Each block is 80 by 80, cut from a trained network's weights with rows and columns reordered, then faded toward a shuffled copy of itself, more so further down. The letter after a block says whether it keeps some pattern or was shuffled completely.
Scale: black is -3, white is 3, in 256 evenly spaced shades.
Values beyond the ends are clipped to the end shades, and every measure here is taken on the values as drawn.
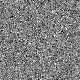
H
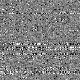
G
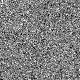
H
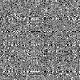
G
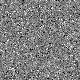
H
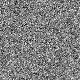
H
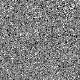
G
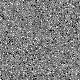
H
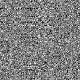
G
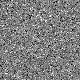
H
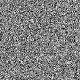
G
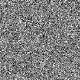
G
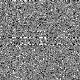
G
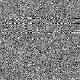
G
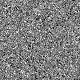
H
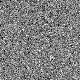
G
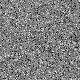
H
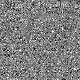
G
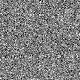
G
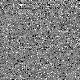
G
